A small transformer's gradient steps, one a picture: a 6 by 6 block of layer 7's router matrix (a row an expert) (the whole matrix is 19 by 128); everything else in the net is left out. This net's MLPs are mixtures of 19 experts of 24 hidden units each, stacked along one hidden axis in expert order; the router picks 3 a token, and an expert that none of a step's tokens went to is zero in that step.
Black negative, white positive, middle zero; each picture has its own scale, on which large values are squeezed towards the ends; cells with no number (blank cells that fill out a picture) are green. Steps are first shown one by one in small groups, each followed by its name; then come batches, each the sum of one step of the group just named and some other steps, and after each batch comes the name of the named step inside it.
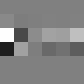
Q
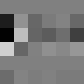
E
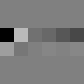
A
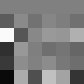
Q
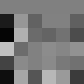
E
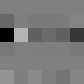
E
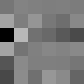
A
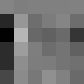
E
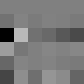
A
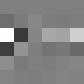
Q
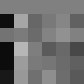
E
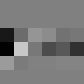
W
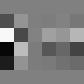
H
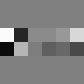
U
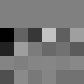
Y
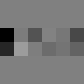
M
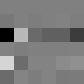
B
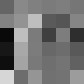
H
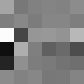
H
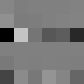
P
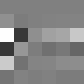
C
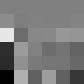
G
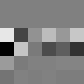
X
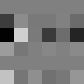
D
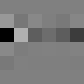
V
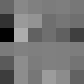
V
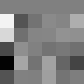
G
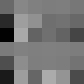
V
